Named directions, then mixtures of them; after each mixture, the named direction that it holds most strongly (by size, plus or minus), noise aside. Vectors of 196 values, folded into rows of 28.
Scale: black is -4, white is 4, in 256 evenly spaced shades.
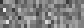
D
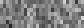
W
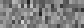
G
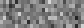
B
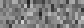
G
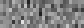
G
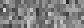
D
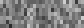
W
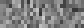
G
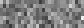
W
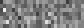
D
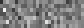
D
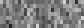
W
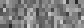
W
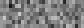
B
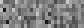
D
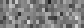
B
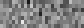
G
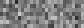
B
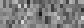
G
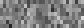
W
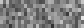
W
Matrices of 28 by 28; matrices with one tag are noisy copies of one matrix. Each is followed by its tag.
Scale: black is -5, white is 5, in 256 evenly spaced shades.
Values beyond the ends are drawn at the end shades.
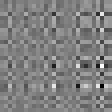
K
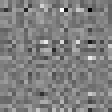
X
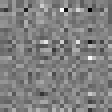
X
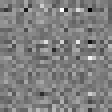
X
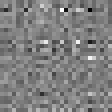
X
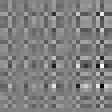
K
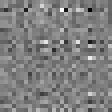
X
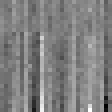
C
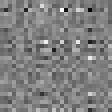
X
